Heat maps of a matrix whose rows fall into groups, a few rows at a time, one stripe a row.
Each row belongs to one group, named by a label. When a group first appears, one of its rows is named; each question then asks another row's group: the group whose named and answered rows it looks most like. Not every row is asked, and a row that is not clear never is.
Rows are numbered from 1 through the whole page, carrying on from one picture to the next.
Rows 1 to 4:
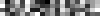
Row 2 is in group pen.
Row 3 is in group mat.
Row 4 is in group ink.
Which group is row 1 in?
pen
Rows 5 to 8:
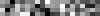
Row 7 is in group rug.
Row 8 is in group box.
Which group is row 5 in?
ink
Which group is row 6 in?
pen
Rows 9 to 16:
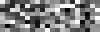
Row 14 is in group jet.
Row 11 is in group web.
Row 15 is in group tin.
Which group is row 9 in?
ink
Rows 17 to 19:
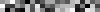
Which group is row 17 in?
jet
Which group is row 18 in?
rug
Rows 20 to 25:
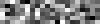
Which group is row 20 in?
jet
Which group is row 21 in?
tin
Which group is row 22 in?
rug
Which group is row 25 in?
mat
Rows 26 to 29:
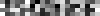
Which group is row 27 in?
mat
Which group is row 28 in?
web
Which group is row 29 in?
pen
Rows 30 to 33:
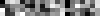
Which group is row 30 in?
web
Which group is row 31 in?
web
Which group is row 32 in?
rug
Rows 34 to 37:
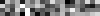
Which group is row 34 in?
web
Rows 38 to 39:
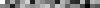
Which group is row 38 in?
mat
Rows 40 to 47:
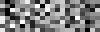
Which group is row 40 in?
tin
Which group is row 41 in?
ink
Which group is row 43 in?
tin
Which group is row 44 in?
ink
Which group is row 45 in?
mat
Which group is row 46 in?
web
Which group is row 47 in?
rug
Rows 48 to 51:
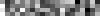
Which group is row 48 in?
rug
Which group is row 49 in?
rug
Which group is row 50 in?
mat
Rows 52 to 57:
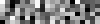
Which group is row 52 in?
ink
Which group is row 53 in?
ink
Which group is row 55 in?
rug
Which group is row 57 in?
web
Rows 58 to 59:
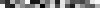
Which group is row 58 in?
mat
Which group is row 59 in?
ink
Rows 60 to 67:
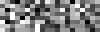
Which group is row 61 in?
jet
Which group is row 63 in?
jet
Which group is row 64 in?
web
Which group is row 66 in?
box
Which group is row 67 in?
ink
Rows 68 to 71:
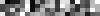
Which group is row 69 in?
mat
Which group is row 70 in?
mat
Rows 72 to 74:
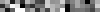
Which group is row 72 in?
pen
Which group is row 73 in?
web
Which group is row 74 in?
tin
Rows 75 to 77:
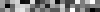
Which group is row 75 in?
jet
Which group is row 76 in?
tin
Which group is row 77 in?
box
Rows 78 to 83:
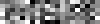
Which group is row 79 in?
mat
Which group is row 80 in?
ink
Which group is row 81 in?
rug
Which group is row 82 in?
web
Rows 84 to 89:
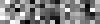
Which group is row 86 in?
rug
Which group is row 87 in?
box
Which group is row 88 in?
box
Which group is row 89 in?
jet
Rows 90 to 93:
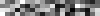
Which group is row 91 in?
jet
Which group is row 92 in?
mat
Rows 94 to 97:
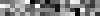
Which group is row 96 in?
mat
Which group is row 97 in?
rug
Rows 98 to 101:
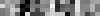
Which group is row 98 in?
jet
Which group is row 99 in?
jet
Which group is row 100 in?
jet
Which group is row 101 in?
web
